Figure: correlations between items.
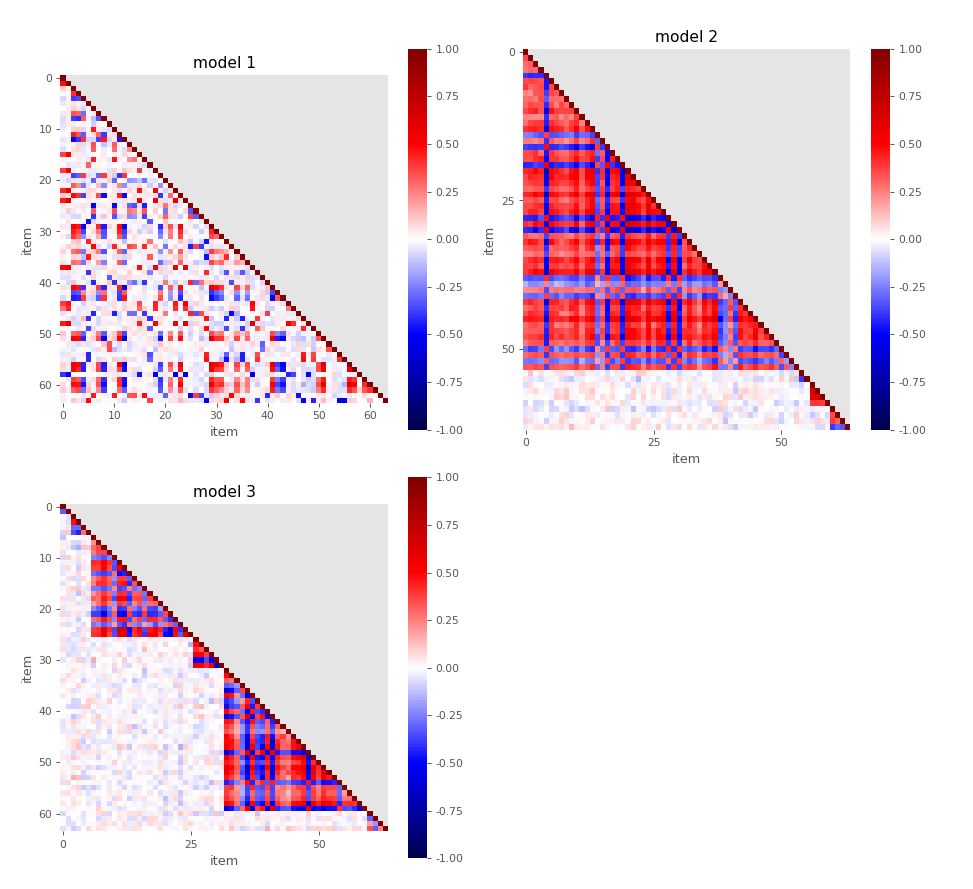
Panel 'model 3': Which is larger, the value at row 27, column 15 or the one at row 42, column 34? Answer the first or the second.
the second
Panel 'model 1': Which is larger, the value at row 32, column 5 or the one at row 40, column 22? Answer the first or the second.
the first
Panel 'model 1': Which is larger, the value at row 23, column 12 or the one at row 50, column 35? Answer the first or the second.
the second
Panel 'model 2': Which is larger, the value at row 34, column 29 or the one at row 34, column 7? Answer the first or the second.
the first
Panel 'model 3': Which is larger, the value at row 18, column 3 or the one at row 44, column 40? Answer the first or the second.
the second
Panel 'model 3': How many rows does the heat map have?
64
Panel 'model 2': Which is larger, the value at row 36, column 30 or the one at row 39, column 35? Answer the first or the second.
the second
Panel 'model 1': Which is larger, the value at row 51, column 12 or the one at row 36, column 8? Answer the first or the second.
the second
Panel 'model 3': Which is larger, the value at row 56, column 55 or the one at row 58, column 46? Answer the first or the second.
the second
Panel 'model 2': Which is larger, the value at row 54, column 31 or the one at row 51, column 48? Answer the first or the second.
the second
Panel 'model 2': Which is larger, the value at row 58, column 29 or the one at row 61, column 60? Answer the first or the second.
the second
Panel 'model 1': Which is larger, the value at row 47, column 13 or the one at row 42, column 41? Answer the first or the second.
the first
